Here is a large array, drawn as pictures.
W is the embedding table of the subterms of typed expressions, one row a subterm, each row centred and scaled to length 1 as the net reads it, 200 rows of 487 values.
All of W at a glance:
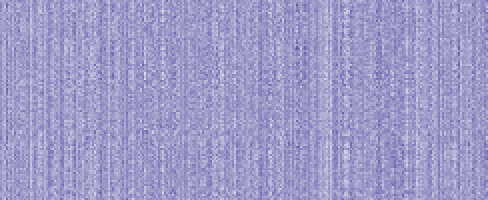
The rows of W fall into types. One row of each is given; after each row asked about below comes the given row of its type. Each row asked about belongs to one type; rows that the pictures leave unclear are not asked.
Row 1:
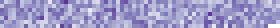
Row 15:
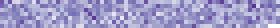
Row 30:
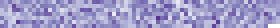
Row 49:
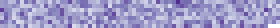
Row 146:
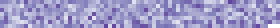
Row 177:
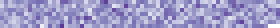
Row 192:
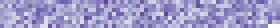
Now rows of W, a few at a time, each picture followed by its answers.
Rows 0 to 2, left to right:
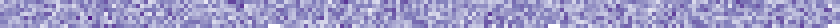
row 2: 146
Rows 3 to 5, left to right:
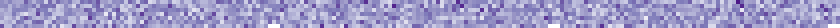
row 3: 192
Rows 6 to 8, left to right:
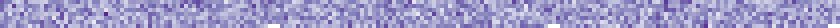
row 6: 146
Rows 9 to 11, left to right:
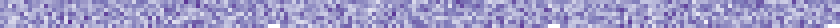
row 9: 177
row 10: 146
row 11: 146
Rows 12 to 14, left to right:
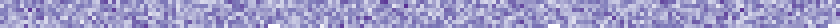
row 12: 1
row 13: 177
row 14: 30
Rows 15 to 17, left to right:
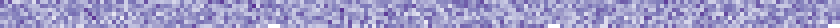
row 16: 49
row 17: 192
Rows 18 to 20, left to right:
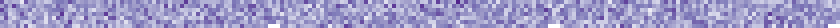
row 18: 1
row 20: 1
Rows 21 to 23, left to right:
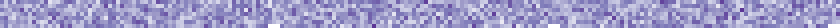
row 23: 30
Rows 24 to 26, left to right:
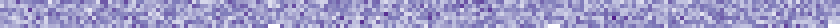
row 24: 177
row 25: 192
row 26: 30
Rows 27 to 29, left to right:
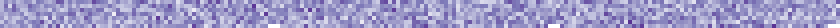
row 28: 1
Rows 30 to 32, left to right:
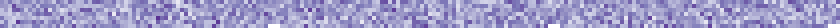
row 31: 1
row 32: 49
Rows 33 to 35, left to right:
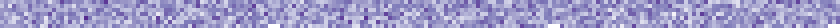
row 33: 177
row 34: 192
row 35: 15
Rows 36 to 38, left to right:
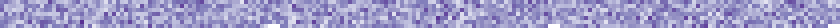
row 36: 146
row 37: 30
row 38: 177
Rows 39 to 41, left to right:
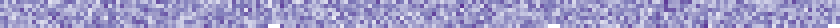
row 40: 15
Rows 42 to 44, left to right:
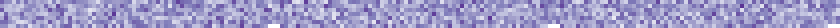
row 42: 146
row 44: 15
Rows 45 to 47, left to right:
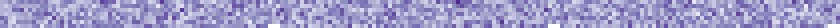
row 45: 30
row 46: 49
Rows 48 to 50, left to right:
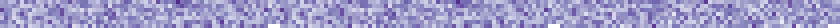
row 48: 49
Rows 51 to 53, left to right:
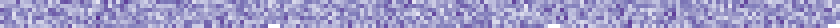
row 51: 49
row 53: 1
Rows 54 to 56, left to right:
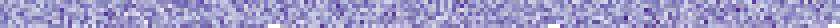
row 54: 49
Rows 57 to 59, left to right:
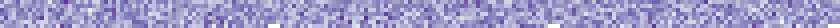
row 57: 1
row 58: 192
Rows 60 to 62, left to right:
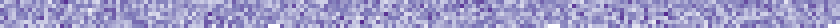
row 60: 1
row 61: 192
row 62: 49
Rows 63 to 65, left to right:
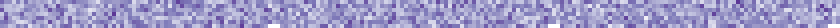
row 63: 146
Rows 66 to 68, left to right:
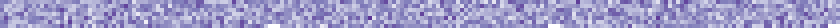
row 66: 146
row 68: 49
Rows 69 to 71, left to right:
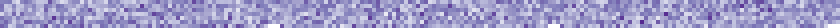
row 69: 146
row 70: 192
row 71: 192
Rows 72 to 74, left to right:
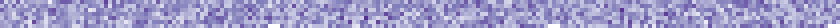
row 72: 192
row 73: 192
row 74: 49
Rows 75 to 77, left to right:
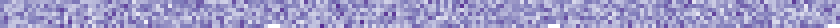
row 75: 146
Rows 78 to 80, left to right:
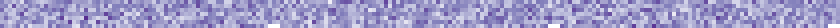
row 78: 192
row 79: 192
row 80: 30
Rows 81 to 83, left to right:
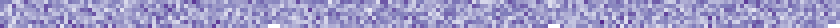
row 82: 177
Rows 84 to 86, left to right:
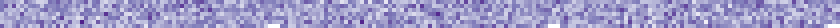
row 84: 192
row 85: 30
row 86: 146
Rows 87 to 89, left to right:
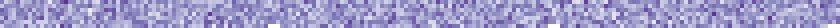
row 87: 1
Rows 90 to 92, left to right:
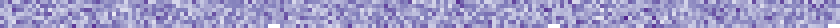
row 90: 30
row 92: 30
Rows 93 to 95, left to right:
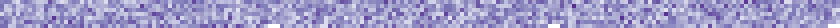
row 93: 146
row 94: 192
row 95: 30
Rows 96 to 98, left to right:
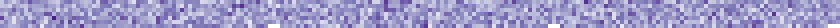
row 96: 177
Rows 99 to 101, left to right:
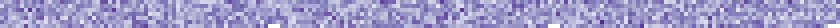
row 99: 1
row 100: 30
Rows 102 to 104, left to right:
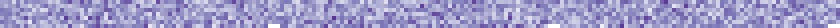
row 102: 49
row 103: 146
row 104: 177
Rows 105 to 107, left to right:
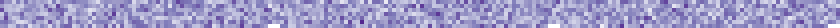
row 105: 146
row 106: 30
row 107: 177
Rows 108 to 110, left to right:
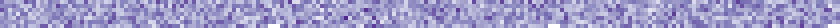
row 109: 30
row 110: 146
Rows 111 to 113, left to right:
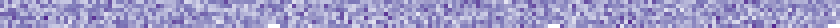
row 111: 15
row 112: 146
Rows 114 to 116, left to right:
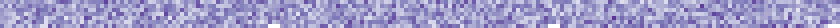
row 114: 192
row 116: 146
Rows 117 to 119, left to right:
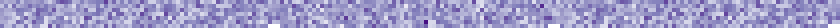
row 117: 192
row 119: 192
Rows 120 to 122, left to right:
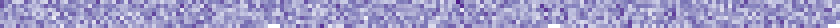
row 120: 15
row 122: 1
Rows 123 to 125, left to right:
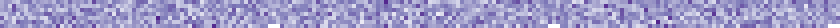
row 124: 15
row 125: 49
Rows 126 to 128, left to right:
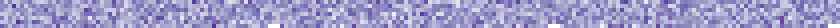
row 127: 15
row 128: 49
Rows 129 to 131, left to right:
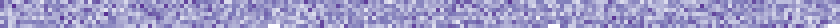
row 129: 30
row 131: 146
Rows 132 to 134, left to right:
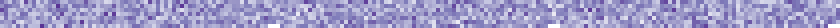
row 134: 1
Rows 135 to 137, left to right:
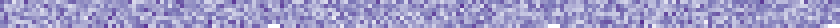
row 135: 146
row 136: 15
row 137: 146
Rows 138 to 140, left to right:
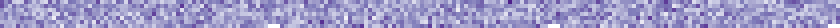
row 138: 15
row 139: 146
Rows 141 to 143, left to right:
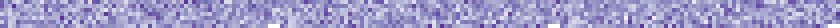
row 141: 30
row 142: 30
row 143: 146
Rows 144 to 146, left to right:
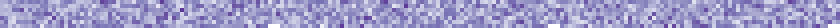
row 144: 30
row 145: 177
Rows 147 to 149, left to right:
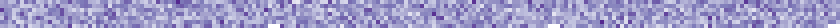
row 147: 49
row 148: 15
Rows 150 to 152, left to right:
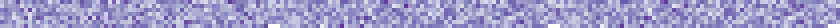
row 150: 49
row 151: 177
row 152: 177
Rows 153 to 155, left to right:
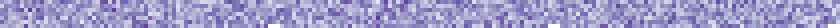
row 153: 1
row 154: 49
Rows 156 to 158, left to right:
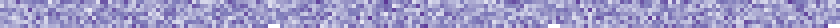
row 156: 177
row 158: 49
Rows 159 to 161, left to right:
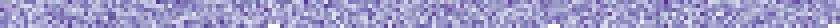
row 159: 49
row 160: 146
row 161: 15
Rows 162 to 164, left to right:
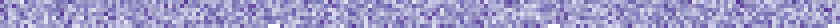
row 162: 1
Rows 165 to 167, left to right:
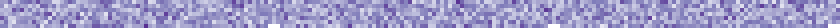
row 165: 30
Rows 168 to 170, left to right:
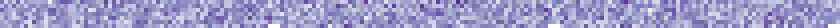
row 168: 192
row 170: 1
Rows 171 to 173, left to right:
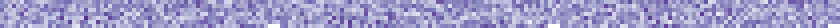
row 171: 192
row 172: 49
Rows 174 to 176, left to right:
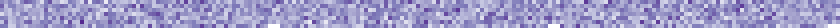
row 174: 30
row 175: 192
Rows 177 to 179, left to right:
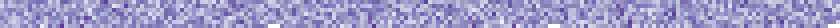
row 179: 1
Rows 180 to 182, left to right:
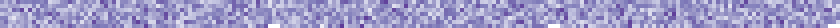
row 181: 177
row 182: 1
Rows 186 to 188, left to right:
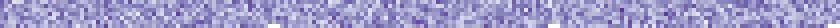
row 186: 15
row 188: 49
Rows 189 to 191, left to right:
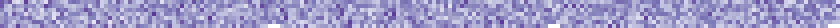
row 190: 1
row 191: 192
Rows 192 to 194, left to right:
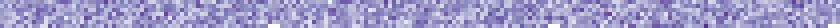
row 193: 192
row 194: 30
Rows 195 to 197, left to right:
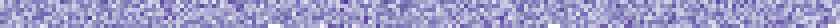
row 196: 49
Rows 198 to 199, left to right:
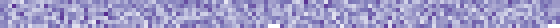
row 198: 49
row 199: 146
